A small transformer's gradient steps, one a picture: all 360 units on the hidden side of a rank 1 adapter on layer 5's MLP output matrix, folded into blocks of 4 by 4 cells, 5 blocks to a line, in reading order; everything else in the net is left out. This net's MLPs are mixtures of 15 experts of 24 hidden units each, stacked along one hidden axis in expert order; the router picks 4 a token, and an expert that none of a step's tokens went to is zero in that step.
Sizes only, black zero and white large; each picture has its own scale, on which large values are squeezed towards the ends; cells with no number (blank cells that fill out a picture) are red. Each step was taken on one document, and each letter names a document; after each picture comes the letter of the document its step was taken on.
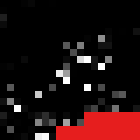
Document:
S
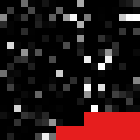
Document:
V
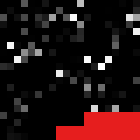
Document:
V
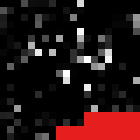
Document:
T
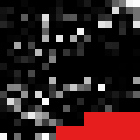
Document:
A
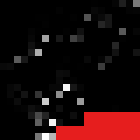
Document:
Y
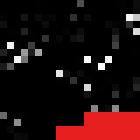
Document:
V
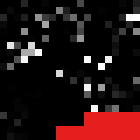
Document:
V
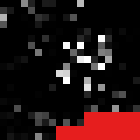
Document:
S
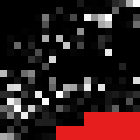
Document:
A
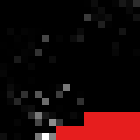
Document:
Y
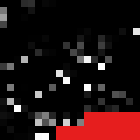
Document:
S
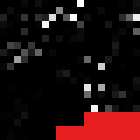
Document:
V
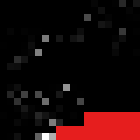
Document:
Y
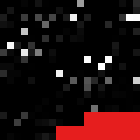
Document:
V
